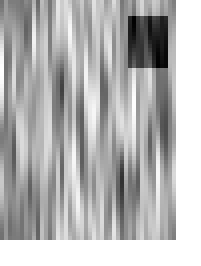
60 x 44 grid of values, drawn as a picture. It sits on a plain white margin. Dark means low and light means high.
Neither half mirrors the other. The grain runs up and down. The ninth with the lowest average is the top right. An odd patch, lower than its surroundings, sits in the top right.
